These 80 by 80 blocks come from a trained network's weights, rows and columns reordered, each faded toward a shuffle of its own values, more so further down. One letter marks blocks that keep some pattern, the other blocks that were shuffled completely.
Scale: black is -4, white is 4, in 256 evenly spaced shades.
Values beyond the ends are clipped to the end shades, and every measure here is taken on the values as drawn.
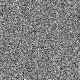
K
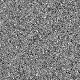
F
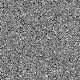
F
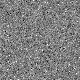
K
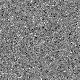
K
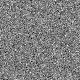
K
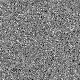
K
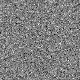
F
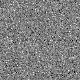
F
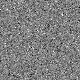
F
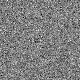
K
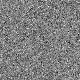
K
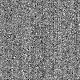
F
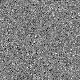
K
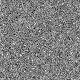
K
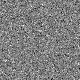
K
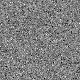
K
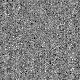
F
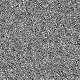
K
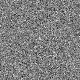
F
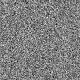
F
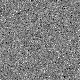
K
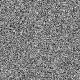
F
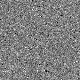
K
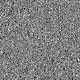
F
